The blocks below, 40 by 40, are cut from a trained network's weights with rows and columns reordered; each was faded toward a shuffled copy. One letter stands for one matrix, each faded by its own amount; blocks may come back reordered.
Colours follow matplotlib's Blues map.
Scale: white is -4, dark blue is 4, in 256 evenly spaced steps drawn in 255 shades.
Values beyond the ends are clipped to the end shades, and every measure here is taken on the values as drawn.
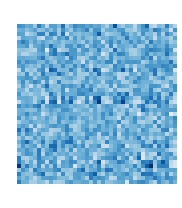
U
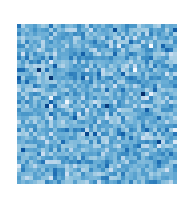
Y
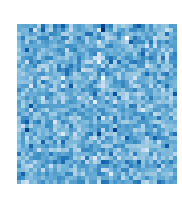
Y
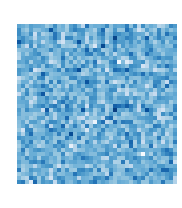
Y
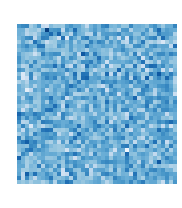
U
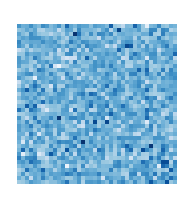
Y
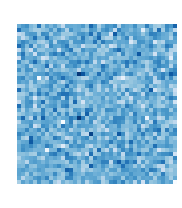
Y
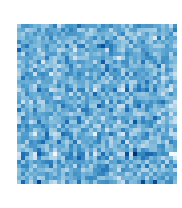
U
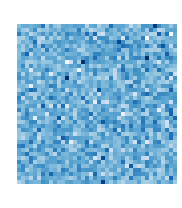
Y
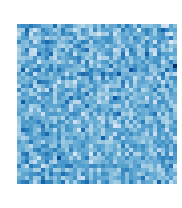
U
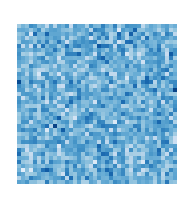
U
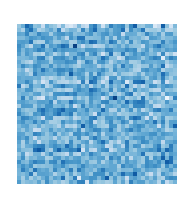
U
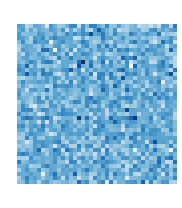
Y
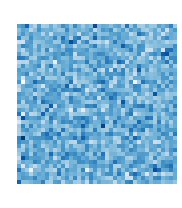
Y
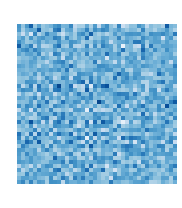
U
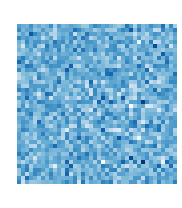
Y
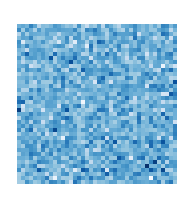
Y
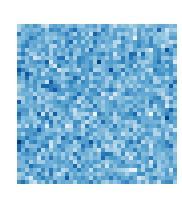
Y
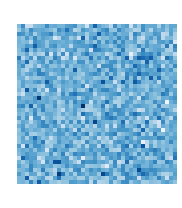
Y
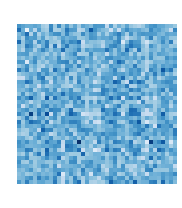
U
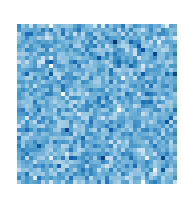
Y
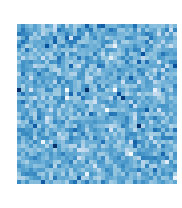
Y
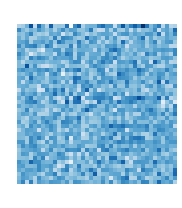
U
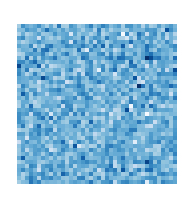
Y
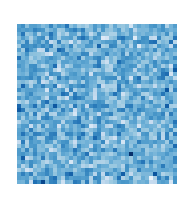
U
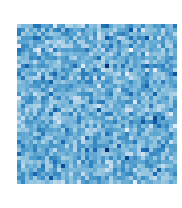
Y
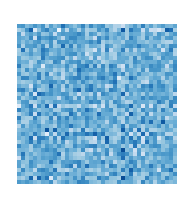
U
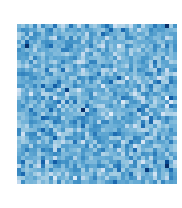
Y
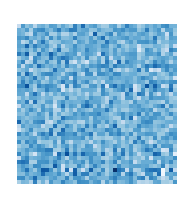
U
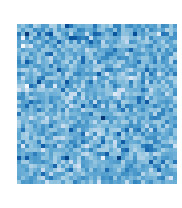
Y
